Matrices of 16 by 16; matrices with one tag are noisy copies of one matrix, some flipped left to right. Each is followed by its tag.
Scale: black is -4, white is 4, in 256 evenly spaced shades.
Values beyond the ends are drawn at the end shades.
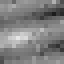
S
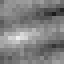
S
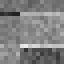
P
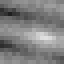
S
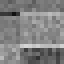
P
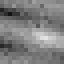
S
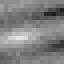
S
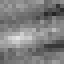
S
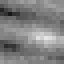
S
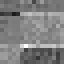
P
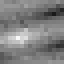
S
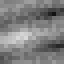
S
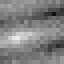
S
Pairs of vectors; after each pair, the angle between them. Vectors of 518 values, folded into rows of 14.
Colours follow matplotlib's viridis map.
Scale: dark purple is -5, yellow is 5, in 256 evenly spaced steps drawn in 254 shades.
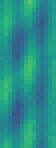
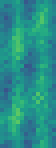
nearly opposite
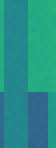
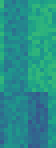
nearly parallel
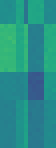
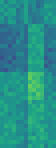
nearly opposite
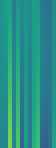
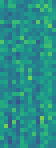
partly opposed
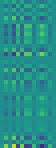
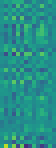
nearly parallel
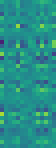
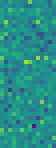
orthogonal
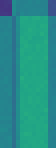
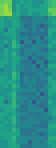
nearly opposite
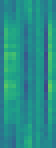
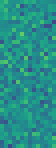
orthogonal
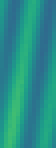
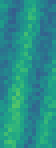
nearly parallel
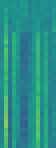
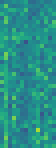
partly aligned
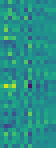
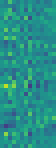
nearly parallel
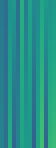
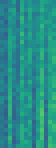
nearly parallel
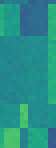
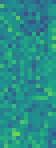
partly aligned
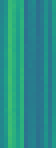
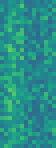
partly aligned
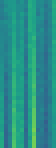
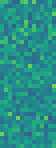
orthogonal
